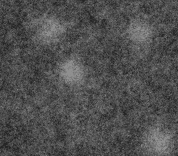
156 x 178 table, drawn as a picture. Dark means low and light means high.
Grain: blotchy. Average level on the scale: 30%. Bumps: four. Mirror symmetry: none.
